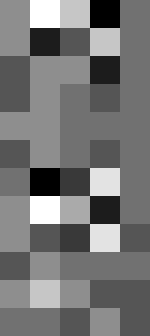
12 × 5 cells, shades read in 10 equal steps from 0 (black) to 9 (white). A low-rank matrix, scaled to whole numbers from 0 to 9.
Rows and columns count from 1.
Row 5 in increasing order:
4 4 4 5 5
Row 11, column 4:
3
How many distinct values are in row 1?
5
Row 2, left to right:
5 1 3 7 4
